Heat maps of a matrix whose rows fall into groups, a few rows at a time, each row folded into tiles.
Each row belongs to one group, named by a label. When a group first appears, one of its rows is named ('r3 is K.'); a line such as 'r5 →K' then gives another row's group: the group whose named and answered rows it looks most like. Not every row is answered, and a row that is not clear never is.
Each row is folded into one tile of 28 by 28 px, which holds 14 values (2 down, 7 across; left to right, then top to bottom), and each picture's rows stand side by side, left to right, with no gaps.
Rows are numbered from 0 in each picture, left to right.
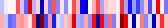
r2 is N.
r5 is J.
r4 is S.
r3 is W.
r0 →J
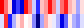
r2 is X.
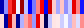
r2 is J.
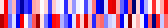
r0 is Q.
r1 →S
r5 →W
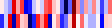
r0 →W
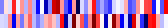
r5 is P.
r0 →W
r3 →S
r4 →Q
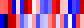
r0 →P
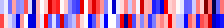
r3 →X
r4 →W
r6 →Q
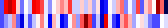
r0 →X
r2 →X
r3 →Q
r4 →P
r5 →J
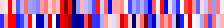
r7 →W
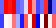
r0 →X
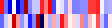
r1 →W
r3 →X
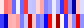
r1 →Q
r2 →Q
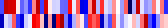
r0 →X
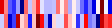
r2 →S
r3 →J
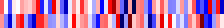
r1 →P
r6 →Q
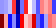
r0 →Q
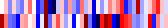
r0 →Q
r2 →Q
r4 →P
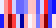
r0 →S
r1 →N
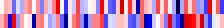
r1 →P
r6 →J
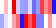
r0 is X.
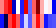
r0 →P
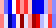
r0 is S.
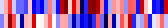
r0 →S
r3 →X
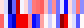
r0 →J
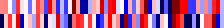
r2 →J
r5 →Q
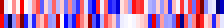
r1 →P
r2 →Q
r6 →W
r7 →Q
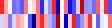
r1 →P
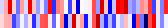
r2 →N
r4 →X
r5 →P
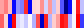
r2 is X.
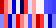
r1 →S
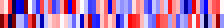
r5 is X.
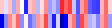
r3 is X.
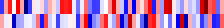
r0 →J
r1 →W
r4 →N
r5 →P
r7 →X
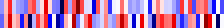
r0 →S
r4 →S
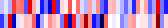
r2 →W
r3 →Q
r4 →N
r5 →N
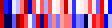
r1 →W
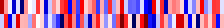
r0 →N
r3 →P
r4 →S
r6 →S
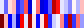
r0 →Q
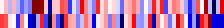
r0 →Q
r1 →X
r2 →P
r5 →W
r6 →S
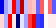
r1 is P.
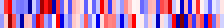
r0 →S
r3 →J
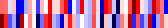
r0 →Q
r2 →P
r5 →W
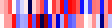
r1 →W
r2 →W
